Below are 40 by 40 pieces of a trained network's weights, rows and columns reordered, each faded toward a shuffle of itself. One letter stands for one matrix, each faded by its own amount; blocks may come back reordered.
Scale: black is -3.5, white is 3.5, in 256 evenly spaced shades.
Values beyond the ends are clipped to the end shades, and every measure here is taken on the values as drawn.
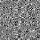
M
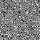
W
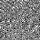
W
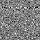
W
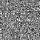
W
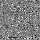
W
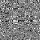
M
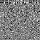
M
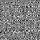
M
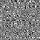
M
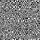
M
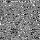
W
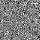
W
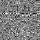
M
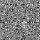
M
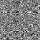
M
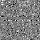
W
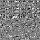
M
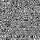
W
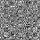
M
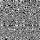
M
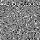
M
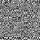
M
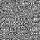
M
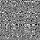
M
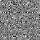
M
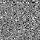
W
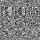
M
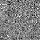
W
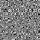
M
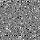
W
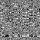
M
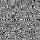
M
